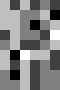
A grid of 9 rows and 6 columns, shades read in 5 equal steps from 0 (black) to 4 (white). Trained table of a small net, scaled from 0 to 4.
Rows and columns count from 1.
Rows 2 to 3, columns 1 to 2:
3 3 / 3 3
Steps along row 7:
down up down up down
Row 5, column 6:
3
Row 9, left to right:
2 2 3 1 2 2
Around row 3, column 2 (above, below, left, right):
3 3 3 2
